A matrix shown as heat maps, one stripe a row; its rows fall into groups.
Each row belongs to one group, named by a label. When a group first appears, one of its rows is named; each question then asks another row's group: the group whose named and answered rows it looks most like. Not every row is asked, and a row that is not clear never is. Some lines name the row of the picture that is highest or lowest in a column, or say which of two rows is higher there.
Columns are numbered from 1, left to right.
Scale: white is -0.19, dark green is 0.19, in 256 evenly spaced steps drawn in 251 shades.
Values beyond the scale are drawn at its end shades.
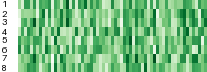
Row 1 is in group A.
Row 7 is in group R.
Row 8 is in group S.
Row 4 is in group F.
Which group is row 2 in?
R
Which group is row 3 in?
R
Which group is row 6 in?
A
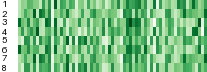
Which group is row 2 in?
R
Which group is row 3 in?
S
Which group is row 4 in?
S
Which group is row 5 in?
A
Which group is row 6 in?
S
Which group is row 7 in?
R
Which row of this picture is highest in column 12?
4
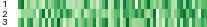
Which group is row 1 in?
F
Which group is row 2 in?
R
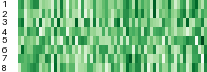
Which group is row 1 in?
R
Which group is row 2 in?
R
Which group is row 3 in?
F
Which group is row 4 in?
S
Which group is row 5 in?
A
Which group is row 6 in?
R
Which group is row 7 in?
S
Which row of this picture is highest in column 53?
5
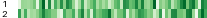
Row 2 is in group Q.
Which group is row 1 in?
R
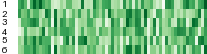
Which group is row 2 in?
S
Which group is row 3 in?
S
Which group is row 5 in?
A
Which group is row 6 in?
S
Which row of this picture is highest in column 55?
4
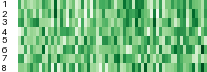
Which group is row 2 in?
S
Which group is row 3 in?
R
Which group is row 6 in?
Q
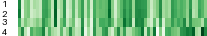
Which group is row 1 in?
Q
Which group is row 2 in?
Q
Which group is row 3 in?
Q
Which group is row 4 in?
R
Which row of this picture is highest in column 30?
4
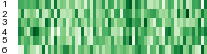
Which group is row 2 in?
F
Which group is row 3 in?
S
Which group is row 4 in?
R
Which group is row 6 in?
Q
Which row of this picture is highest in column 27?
5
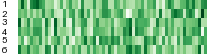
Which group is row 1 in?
R
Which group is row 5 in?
F
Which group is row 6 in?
S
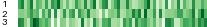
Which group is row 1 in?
F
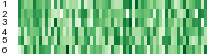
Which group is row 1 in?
R
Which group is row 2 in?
A
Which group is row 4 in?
F
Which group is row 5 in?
F
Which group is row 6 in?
A
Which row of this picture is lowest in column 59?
5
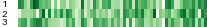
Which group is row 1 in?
R
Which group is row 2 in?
R
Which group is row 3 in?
A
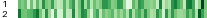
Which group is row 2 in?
A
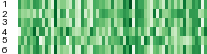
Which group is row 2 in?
Q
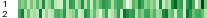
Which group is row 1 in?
Q
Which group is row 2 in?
F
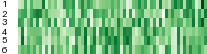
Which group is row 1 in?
Q
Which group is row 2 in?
A
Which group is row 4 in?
F
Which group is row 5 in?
F
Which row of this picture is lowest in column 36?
3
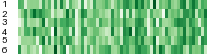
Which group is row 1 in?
R
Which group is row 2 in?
A
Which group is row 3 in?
Q
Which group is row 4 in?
A
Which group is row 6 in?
Q
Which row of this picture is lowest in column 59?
6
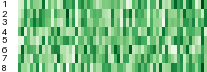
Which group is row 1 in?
Q
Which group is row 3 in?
A
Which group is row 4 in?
F
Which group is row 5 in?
Q
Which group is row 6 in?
F
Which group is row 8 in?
Q
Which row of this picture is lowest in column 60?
1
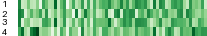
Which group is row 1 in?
Q
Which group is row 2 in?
F
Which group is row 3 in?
Q
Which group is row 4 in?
R
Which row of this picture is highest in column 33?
2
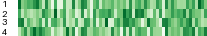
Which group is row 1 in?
A
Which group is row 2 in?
Q
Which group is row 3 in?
F
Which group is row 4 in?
A
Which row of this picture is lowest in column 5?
2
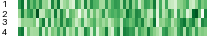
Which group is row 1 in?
F
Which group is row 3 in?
R
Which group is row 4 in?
F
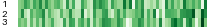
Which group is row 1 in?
A
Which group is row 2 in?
R
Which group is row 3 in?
Q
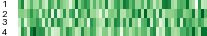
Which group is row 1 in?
F
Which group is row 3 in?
F
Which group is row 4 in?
R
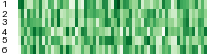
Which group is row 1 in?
F
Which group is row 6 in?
R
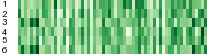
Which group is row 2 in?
Q
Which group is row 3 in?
S
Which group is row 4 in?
Q
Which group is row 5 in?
Q
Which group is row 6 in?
S
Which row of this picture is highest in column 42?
1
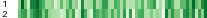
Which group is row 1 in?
R
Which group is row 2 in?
A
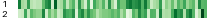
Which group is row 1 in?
S
